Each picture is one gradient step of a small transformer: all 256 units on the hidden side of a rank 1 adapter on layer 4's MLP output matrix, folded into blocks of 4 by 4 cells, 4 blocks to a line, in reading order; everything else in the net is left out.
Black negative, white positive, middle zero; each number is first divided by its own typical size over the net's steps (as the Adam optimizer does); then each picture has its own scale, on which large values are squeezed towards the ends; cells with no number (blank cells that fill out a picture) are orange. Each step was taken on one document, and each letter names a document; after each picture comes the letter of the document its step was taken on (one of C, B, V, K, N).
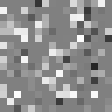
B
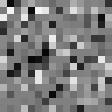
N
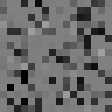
B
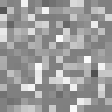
N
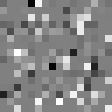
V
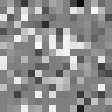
N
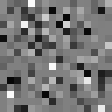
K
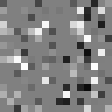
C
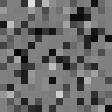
B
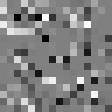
B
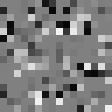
K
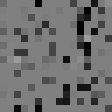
C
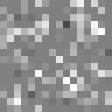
V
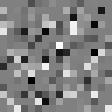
K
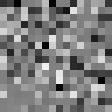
N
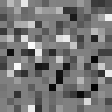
N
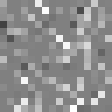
V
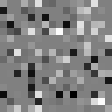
V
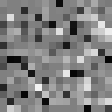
C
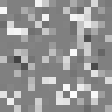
V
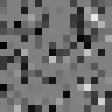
B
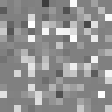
K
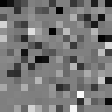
N
